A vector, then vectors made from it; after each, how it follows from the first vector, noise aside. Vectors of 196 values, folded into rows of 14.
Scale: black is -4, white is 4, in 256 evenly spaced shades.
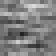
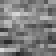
wrapped around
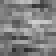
wrapped around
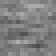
shrunk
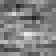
wrapped around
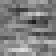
reversed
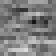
reversed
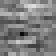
copied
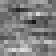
reversed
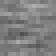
shrunk
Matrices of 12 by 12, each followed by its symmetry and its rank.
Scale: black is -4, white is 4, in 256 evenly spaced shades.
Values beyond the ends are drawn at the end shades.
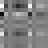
neither, rank one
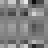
neither, rank one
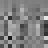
neither, rank two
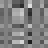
neither, rank one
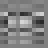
neither, rank one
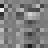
neither, rank two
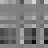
neither, rank one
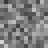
neither, full rank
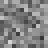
neither, full rank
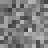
neither, full rank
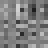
neither, rank two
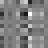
neither, rank one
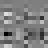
neither, rank two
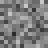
neither, full rank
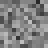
neither, full rank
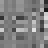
neither, rank two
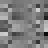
neither, rank two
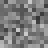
neither, full rank
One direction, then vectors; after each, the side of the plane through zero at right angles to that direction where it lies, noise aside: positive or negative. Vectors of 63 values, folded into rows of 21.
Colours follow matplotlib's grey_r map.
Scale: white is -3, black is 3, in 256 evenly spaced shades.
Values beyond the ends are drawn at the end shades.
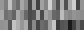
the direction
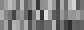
positive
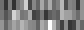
positive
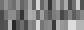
negative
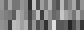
positive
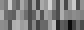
positive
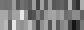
positive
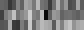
negative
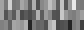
positive
